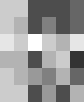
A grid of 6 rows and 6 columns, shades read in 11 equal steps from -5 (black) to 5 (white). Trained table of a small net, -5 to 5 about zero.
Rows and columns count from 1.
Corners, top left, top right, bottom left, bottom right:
3 -1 3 2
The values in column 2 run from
2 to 3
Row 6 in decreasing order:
3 3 2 1 -2 -2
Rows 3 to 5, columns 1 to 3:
4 3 5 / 2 2 -2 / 3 2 1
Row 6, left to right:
3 3 -2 1 -2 2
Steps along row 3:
down up down down up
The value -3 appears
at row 4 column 6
